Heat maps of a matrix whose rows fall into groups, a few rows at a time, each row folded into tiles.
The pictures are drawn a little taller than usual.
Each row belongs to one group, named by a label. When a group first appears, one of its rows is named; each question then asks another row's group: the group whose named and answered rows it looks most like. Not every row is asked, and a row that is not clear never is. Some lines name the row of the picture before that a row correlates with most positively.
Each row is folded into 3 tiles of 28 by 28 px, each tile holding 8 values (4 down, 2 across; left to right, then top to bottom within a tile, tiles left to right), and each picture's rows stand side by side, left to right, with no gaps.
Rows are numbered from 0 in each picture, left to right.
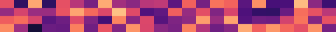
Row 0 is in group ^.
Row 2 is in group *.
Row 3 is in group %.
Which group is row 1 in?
*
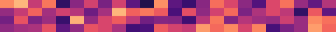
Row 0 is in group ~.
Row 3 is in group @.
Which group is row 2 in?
%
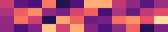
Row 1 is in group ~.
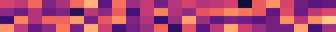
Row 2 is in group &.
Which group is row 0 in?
@
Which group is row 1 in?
^
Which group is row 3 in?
~
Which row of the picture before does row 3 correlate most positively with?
1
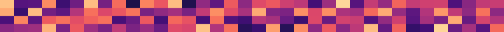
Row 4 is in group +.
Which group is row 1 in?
+
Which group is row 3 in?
&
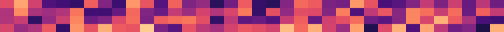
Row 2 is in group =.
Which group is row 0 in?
~
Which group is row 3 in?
%
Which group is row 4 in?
&
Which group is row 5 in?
^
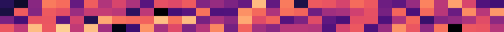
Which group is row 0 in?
%
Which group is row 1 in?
@
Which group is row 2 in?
~
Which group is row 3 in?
+
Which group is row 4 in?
@
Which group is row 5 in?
&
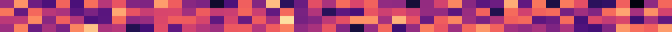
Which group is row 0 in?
*
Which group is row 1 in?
^
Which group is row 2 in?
=
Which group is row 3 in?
*
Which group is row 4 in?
~
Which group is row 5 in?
@
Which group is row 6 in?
+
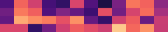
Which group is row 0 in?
@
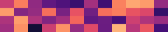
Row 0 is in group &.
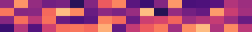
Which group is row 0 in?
&
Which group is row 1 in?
@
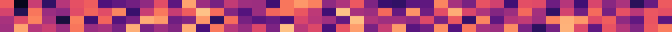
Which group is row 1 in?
~
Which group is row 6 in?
@
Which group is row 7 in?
=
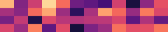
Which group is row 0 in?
+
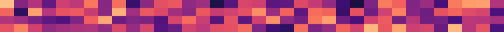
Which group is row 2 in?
=
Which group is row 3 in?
~
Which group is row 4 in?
%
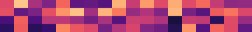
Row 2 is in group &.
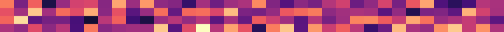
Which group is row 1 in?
^
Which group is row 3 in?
=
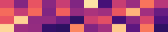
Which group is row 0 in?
^
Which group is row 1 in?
+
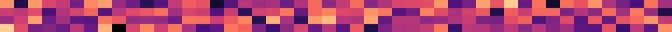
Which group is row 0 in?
^
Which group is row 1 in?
&
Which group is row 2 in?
@
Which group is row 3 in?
~
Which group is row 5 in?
*
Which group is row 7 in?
*
